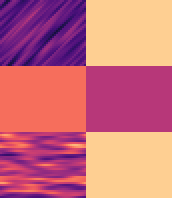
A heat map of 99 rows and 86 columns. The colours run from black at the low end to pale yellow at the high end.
The table splits into 3 rows of 2 panels. Panel 1,1: low, slanting up to the right. Panel 1,2: very high, flat. Panel 2,1: high, flat. Panel 2,2: middling, flat. Panel 3,1: middling, streaked across, strong in contrast. Panel 3,2: very high, flat.
